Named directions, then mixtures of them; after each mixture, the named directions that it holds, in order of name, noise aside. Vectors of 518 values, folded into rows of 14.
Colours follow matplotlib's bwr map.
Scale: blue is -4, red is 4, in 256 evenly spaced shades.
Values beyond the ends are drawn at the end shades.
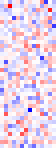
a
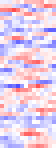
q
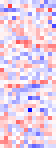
a, q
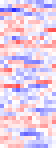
q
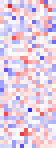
a, q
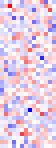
a, q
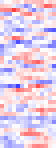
q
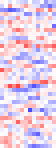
a, q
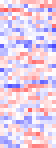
a, q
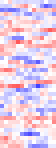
q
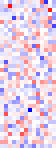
a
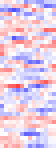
q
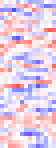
q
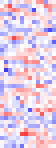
a, q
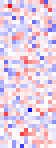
a, q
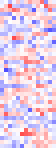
a, q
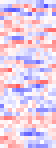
q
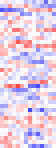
a, q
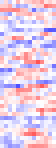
q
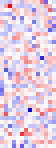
a, q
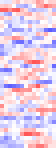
q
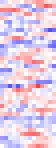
q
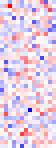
a, q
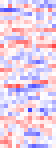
a, q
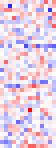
a, q
